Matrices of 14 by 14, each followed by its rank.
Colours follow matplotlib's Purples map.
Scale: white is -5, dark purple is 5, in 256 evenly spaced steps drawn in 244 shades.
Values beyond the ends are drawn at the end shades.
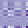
one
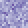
full rank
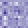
two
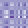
one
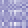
two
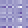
one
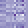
two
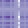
one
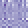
two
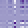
one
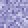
full rank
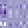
two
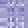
two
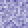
full rank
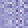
two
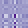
one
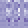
two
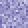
full rank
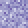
full rank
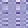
one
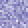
full rank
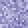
full rank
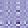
one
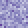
full rank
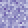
full rank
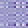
one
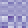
one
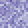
full rank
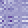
two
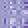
two
